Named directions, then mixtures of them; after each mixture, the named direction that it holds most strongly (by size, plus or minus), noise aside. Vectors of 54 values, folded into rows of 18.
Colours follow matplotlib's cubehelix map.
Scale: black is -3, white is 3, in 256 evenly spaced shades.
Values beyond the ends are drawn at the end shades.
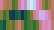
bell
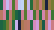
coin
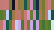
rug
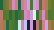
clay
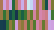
bell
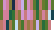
rug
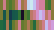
bell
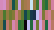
clay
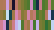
rug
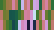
clay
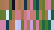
rug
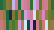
clay
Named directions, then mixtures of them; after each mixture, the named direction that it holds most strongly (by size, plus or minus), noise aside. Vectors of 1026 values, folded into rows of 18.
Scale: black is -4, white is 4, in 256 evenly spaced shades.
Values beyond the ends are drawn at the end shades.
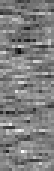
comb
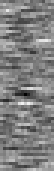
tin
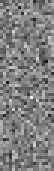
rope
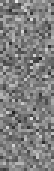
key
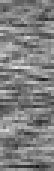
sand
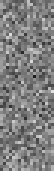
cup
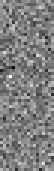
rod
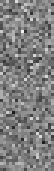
key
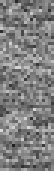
key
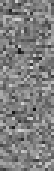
key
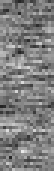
comb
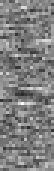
tin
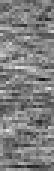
sand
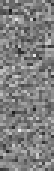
key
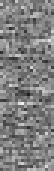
tin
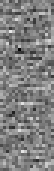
key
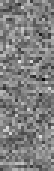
key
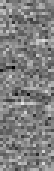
rod
